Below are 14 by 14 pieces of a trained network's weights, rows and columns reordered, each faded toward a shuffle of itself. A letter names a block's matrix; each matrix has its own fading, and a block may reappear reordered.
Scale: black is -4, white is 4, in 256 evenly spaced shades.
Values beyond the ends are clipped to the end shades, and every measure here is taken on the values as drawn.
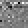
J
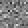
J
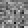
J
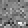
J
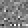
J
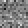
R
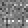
J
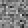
R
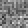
R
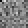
J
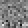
J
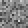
R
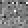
J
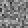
R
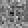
R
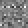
J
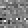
J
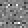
J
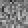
R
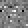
J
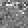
J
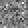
R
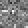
J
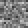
R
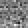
R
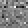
J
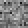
R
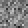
R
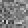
J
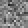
R
